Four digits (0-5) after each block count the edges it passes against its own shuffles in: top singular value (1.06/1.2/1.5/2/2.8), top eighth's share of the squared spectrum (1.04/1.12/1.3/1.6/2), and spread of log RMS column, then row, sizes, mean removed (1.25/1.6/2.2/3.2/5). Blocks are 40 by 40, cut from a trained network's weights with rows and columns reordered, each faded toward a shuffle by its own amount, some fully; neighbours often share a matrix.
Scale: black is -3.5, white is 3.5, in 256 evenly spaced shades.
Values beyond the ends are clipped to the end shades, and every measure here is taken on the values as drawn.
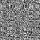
3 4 2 1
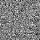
2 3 0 1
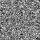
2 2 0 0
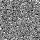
1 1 0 0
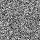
0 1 0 0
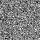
0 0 0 0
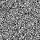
1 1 0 0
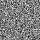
0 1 0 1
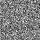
0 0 0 0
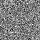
0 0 0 0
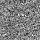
2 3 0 0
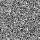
2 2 1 0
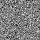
0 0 0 0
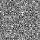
2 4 1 1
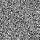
2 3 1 0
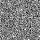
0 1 0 0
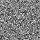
0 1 0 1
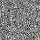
3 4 2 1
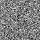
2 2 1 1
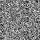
2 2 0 0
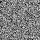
1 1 0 0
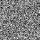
2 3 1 0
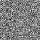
3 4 1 1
